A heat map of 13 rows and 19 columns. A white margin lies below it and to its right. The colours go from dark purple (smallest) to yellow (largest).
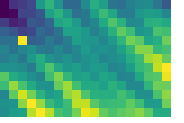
The halves do not mirror each other. The ninth with the lowest average is the top left. Values rise toward the bottom right. A single lone cell is far higher than the cells round it. The grain runs diagonally down to the right. The centre is the calmest part.
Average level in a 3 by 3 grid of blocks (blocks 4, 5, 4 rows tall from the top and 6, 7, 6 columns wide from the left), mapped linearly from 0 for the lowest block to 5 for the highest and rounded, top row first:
033 | 335 | 554
